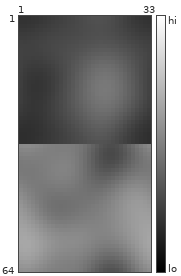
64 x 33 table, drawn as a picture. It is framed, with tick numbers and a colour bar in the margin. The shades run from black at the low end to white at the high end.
It is made of 2 by 1 panels. Panel 1,1: low, smooth. Panel 2,1: middling, smooth.
